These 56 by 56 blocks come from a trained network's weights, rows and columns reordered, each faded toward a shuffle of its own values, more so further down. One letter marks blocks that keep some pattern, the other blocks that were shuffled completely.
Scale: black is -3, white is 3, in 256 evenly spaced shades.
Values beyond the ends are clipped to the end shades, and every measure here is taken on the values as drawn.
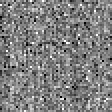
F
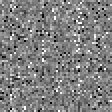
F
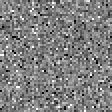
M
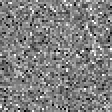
M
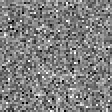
M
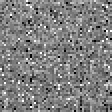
F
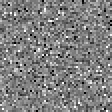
M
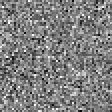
M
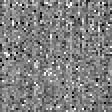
F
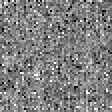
F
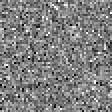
M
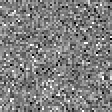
M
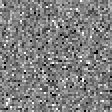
M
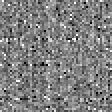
F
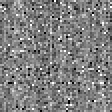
F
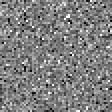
M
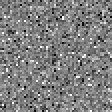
M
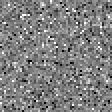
M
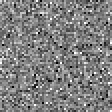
M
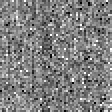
F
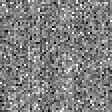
F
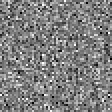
F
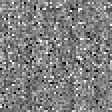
F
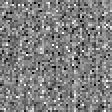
F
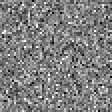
M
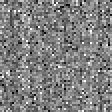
F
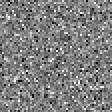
M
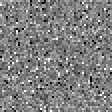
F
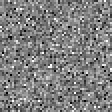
M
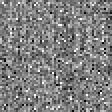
F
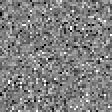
M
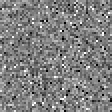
M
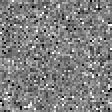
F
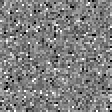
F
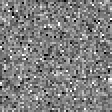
M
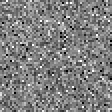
M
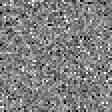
M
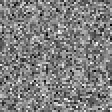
M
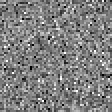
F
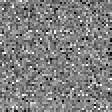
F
